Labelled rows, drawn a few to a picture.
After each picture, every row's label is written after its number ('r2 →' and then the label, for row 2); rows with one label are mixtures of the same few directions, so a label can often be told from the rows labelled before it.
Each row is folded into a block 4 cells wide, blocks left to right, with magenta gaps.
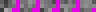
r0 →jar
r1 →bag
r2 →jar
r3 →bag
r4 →jar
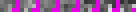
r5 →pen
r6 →jar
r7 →jar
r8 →bag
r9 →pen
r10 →pen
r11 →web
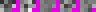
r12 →web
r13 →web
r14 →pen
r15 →web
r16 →pen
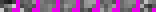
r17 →web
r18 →jar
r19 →pen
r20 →bag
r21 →bag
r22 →web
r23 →bag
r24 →web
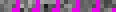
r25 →web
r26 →bag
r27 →bag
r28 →web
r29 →pen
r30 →jar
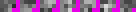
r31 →pen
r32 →bag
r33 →bag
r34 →web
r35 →pen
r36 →bag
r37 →pen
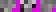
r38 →jar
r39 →web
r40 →pen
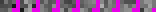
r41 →pen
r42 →pen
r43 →web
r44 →pen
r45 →jar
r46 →bag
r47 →bag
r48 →pen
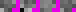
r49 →jar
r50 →jar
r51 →jar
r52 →jar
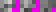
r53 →web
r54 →jar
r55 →jar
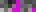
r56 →bag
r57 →pen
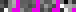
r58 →jar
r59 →pen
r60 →web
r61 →bag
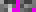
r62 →pen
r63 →web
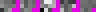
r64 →jar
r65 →bag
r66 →pen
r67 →web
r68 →jar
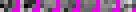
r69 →bag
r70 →bag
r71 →jar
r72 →jar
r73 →bag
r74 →pen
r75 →web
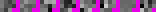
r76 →jar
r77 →web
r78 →pen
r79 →jar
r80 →jar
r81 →bag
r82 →pen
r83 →bag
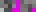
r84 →pen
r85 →pen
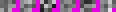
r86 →web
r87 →web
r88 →web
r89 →web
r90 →web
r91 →web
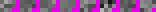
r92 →web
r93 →pen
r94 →jar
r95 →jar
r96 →web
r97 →bag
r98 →pen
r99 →jar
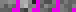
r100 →bag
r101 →jar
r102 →web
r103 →web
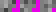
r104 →jar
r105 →bag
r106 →web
